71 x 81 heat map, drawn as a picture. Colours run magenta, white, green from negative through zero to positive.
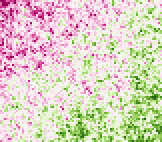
The top left is the ninth with the lowest average. Neither half mirrors the other. The bottom right is the ninth with the highest average. On average the colour sits 50% of the way up the scale. There is an overall slope up to the bottom right.
